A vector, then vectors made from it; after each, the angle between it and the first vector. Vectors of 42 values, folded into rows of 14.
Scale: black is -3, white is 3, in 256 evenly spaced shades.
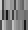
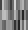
partly opposed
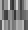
partly aligned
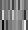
partly opposed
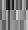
partly opposed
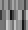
orthogonal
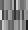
partly aligned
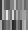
nearly opposite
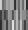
partly aligned
